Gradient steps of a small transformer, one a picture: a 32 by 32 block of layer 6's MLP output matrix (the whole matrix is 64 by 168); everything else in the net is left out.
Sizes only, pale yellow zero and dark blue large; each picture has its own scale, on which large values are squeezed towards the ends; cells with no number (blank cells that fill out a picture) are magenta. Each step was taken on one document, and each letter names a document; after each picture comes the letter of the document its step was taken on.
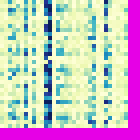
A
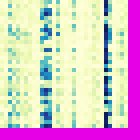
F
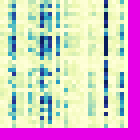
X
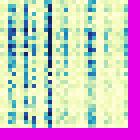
A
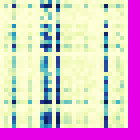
X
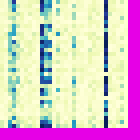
F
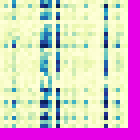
X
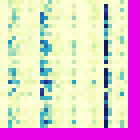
F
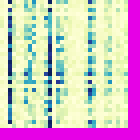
A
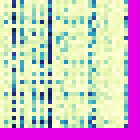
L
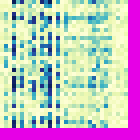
L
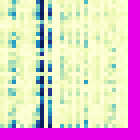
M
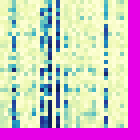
X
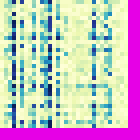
L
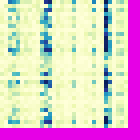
F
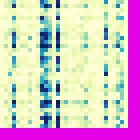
X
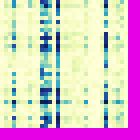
X
